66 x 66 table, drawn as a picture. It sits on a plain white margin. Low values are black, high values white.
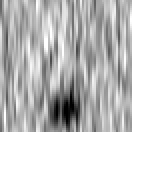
The ninth with the lowest average is the bottom middle. Most values sit high, with a long tail of low ones. The grain runs up and down. One dip sinks in the bottom middle.
